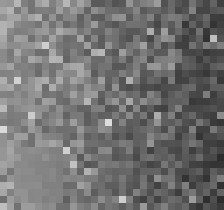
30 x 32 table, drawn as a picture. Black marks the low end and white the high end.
Slope: up to the left. Calmest part: bottom left. Odd rows or columns: none. Odd patch: calmer, in the bottom left.
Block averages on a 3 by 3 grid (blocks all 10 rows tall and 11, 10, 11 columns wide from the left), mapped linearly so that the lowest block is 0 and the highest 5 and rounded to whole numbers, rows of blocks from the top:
5 3 1 | 5 3 0 | 5 2 0
